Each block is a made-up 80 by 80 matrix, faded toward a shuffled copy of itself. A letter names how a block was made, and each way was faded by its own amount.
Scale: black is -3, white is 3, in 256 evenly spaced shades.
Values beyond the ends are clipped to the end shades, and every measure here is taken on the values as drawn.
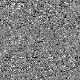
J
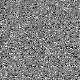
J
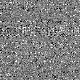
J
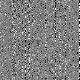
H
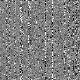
H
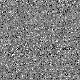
J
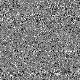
J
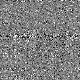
J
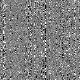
H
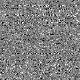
J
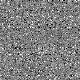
J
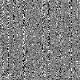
H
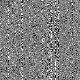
H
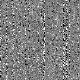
H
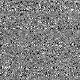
J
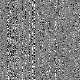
H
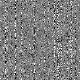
H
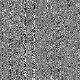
H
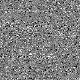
J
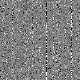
H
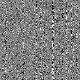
H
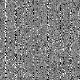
H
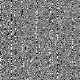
H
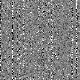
H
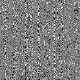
H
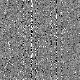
H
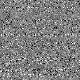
J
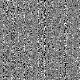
H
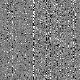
H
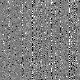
H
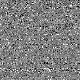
J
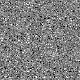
J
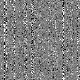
H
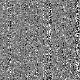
H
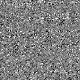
J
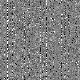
H
